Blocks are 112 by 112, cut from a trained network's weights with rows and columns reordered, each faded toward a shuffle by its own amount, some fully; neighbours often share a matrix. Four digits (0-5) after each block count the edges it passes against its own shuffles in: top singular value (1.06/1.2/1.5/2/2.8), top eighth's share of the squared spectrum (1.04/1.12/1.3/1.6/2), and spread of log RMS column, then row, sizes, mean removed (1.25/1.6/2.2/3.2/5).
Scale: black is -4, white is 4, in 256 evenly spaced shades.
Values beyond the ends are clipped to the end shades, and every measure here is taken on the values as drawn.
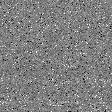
1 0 0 0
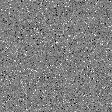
0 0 0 0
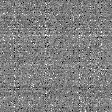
3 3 3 0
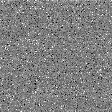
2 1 0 0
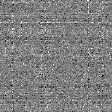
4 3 3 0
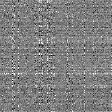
4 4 4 1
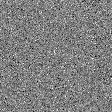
0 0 0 0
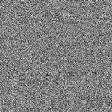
3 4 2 2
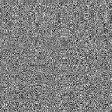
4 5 3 3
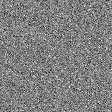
1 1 0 0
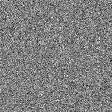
2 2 0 1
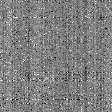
4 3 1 3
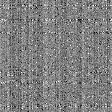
4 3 1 3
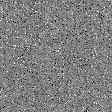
0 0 0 0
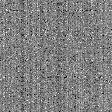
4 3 0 2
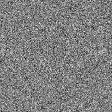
3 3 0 1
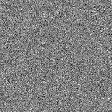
3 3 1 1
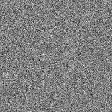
3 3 1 1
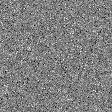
1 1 0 0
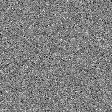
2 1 0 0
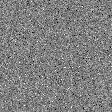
0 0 0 0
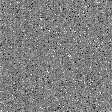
1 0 0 0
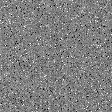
1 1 0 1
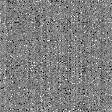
3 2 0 2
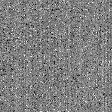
3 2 0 2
